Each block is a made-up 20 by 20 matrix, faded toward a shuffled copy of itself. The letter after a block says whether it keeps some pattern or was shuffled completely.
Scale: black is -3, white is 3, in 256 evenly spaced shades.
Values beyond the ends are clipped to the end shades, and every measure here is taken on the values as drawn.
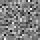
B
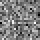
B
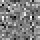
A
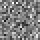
B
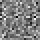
A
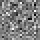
A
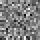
A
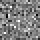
B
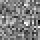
A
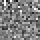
B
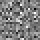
A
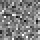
B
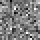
B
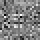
A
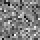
B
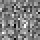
A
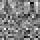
A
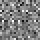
A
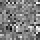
A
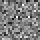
B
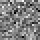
B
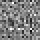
A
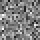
B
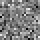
B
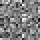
A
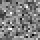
B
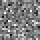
B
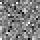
B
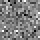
B
